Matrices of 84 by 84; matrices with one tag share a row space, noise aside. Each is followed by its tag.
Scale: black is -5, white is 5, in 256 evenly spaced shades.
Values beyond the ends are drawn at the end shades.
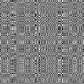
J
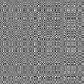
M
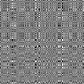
J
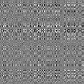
M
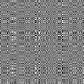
J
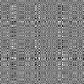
J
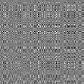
M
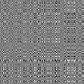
M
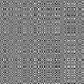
M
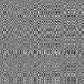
M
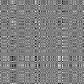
J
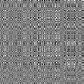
M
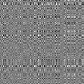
M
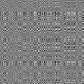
M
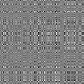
M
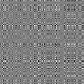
M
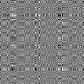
J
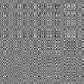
M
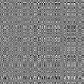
M
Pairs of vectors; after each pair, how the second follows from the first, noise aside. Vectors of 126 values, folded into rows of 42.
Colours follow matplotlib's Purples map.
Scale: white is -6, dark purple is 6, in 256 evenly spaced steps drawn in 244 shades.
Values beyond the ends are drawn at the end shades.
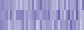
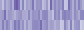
shuffled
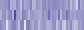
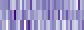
scaled up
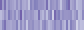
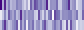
scaled up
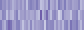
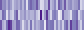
scaled up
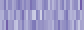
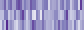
scaled up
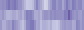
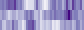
scaled up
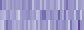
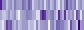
scaled up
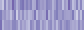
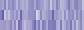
shuffled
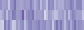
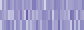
shuffled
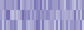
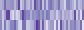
scaled up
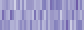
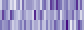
scaled up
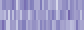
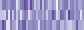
scaled up
